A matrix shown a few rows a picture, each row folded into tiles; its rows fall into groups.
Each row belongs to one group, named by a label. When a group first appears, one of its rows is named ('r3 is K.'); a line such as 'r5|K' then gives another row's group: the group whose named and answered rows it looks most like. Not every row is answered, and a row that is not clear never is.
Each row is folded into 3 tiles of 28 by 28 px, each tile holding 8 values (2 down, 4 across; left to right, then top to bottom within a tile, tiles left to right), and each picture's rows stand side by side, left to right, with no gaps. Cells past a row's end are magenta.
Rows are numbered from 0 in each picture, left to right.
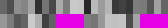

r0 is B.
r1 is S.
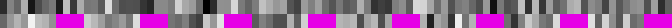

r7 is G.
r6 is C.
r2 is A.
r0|S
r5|G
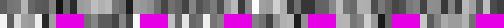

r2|G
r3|B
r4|B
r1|A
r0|G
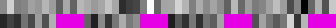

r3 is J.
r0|J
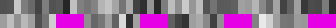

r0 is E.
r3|E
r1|J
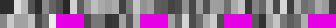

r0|E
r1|A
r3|C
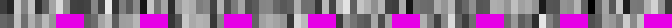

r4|J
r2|S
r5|B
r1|S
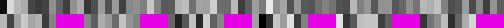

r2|J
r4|B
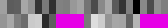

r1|E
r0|B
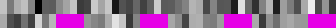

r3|C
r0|A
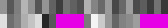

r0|B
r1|E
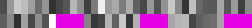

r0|J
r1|J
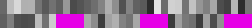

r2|J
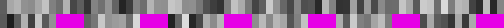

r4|C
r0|J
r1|S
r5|J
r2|A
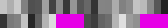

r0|E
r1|C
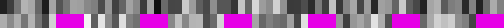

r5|S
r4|C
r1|G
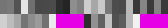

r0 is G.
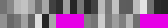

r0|J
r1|C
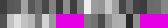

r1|B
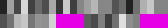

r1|A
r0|S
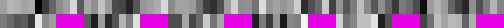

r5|S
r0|A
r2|A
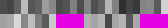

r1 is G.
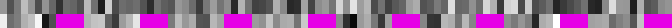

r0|B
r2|E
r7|S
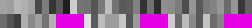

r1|G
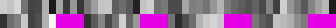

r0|E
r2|C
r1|A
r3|C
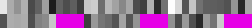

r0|E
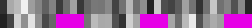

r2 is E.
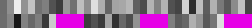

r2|C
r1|J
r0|J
